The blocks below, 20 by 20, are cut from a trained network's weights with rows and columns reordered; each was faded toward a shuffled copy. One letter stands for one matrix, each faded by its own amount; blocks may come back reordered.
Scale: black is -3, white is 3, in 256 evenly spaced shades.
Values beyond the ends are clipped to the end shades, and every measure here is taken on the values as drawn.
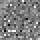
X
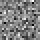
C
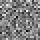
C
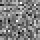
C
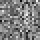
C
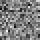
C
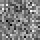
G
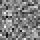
C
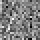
G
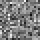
C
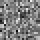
C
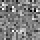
G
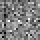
G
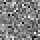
X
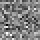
C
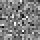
X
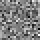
C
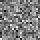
C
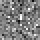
X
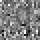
G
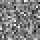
X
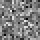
C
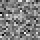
C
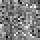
G
